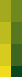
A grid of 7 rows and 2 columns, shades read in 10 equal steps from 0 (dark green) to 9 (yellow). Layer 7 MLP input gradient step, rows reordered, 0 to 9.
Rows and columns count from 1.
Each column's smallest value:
6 0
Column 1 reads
6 6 7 7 8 8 9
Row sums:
10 10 10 10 10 10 9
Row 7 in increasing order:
0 9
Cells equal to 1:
0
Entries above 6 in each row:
0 0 1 1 1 1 1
